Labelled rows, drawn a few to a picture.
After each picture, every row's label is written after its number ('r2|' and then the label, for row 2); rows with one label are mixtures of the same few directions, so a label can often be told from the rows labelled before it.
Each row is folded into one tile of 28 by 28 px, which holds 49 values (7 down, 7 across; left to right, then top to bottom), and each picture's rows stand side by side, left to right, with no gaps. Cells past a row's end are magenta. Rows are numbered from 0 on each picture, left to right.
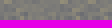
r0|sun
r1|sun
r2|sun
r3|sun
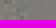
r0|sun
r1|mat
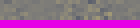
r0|sun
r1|sun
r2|mat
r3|sun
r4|sun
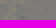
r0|mat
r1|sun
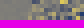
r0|sun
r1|sun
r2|sun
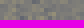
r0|mat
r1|sun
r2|sun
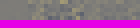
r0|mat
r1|mat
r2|sun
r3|mat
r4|sun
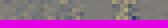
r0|sun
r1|mat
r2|sun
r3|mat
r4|mat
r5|sun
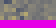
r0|sun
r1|mat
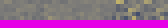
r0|sun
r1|mat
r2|sun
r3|mat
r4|sun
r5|sun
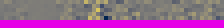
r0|sun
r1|mat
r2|mat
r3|mat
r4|sun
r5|sun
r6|sun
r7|mat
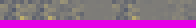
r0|mat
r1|mat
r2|sun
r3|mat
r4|mat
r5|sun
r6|mat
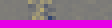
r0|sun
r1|mat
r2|mat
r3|sun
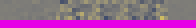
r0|sun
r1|sun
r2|sun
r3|mat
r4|mat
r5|mat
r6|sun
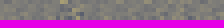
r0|sun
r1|mat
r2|sun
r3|mat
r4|sun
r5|sun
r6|mat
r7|sun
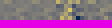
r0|sun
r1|sun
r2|mat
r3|sun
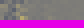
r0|mat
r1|mat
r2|sun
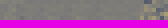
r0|mat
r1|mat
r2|mat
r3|mat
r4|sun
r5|sun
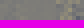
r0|mat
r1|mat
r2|mat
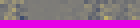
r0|mat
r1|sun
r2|sun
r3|mat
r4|mat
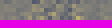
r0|sun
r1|sun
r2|mat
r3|mat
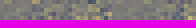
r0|sun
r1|sun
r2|mat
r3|sun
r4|sun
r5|sun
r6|mat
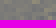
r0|sun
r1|sun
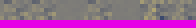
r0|sun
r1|sun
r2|sun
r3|sun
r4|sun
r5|mat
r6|mat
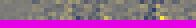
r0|sun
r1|sun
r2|mat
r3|mat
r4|sun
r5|mat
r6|sun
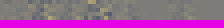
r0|sun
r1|mat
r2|mat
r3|sun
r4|mat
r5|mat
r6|mat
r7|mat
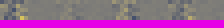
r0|mat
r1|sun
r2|mat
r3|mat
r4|mat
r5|sun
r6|mat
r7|sun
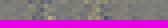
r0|sun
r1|mat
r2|sun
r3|mat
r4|mat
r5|mat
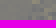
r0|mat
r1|sun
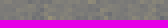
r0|sun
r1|mat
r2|mat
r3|sun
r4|mat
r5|mat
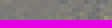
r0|sun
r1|sun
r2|sun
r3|mat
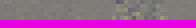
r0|sun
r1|sun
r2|mat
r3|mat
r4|sun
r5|mat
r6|mat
